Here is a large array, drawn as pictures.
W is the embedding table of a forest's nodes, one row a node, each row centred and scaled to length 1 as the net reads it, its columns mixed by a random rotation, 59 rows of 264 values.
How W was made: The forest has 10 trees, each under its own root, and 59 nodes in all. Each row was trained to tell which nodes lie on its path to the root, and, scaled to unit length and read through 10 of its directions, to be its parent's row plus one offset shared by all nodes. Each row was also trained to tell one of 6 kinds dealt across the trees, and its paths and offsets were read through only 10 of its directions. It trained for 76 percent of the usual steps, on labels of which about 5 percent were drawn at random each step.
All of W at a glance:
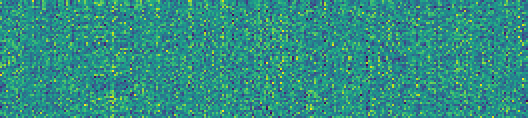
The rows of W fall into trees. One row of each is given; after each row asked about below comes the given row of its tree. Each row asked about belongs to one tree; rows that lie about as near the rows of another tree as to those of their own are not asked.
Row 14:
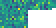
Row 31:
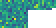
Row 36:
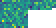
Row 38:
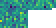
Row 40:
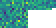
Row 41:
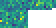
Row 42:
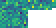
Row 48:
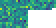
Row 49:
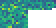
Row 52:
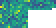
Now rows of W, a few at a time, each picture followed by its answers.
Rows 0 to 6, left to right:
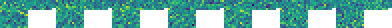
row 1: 31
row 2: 49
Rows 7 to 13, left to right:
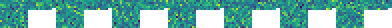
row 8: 41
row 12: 14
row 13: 48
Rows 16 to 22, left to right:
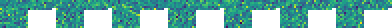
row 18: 41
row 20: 48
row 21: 36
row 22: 36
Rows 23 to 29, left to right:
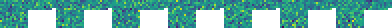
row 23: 38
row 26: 31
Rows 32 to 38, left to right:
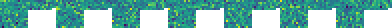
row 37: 31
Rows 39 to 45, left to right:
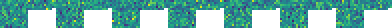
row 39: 14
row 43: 36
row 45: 42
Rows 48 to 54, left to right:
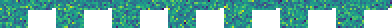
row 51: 48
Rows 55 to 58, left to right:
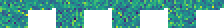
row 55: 48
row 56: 41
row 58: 42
